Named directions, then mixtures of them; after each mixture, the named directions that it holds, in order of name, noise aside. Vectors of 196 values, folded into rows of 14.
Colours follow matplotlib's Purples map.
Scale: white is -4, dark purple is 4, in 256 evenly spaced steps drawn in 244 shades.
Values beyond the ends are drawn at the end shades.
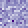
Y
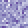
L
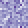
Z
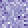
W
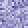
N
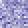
W, Y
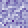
Y, Z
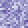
L, N, W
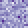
N, W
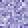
L, W, Z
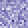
W, Y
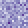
W, Y, Z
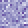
L, W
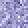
W, Z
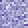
L, N, W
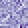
L, Z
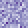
L, Y, Z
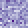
Y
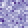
N, Y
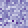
Y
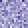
W, Y, Z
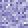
L, W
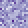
N, W, Y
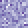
L, W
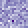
Y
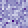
L, Y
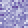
L, N
